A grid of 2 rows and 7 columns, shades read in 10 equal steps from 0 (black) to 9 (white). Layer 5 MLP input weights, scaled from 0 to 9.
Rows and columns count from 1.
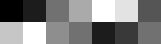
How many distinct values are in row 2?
6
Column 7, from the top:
3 4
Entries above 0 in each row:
6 7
